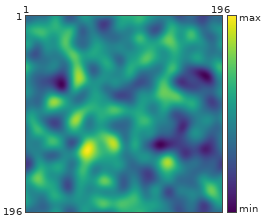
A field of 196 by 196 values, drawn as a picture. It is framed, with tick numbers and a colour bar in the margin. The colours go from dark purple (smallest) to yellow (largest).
Grain: smooth. Histogram: bell-shaped. Lone odd cells: none.
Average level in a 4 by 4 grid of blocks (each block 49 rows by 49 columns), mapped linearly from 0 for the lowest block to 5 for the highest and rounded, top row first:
3 2 4 3 / 2 3 3 1 / 3 5 2 0 / 3 4 2 2
